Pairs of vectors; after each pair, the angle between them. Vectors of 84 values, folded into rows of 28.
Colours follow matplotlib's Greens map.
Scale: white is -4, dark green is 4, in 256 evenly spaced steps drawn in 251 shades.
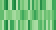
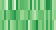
nearly opposite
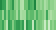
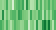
partly opposed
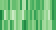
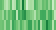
partly opposed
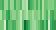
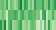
partly opposed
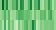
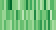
orthogonal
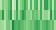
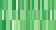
nearly opposite
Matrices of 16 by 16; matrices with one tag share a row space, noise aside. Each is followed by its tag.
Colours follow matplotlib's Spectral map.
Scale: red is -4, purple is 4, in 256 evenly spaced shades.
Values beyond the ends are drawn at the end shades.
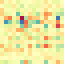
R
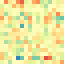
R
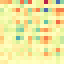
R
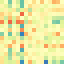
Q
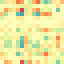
R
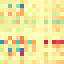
Q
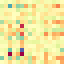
Q
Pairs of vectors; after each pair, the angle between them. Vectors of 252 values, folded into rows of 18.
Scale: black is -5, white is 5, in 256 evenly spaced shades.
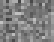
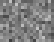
orthogonal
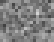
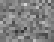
partly opposed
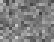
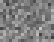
partly aligned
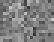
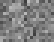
nearly parallel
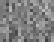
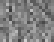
nearly opposite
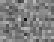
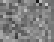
partly aligned
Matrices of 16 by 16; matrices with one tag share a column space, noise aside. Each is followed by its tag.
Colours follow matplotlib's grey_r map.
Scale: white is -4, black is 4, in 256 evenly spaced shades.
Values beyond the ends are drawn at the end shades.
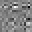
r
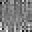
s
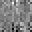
s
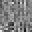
s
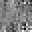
s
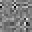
r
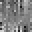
s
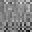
s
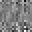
s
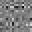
r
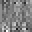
s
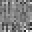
s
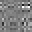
r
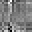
s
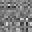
r
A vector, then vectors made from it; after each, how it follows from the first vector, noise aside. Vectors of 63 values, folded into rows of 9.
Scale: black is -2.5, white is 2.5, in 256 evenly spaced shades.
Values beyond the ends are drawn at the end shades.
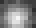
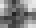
wrapped around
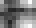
wrapped around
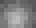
shrunk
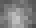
shrunk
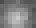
shrunk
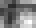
wrapped around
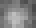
shrunk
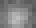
shrunk
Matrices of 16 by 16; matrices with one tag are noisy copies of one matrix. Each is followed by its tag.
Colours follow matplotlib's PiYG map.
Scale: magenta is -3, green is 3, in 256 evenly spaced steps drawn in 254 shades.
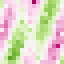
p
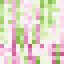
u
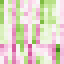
u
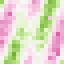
p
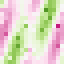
p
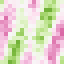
p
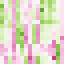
u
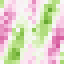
p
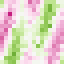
p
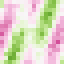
p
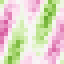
p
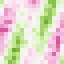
p
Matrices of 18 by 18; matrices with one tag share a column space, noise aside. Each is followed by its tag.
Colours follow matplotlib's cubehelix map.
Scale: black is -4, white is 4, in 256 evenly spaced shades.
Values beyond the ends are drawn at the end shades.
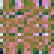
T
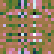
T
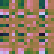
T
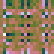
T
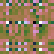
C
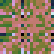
T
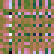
T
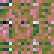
C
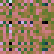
C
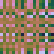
T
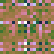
C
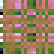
T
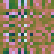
T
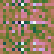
C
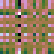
T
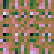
T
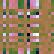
T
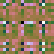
C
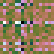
C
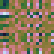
T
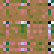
C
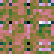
C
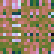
T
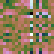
T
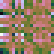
T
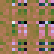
C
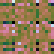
C
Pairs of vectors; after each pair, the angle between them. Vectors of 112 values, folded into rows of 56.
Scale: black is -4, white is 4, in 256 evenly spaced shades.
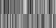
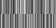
partly aligned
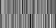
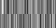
partly aligned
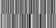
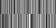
nearly opposite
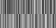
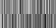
partly opposed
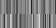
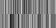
partly opposed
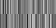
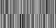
orthogonal
